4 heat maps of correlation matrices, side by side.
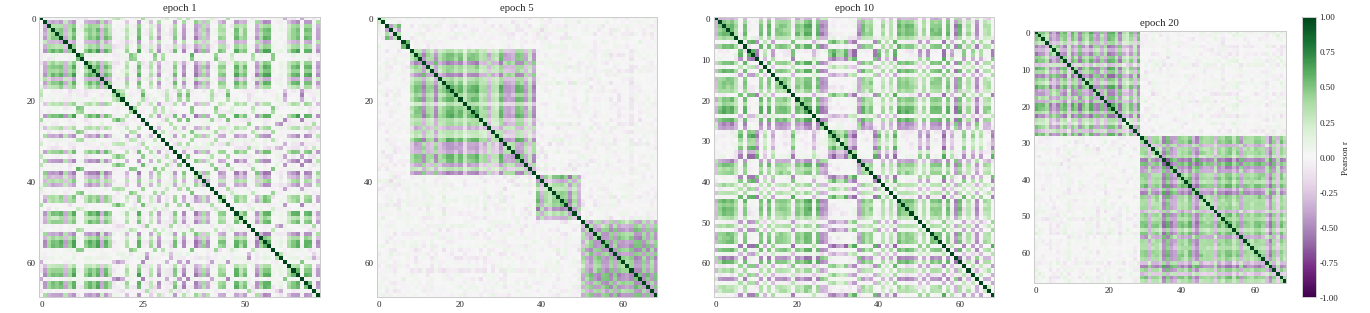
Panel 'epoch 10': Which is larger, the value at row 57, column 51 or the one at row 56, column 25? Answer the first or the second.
the first
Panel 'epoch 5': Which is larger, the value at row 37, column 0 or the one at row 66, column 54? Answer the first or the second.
the first
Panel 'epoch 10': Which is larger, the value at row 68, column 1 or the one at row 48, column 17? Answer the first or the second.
the second
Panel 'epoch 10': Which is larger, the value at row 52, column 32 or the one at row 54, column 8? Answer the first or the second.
the second
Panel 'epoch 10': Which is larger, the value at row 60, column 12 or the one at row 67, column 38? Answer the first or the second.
the second
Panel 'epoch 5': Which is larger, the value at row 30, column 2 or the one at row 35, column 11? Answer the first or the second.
the first
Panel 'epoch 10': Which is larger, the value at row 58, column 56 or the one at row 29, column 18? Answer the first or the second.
the first
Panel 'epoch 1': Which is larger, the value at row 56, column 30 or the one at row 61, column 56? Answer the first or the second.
the second
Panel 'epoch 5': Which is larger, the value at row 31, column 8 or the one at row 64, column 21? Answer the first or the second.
the second
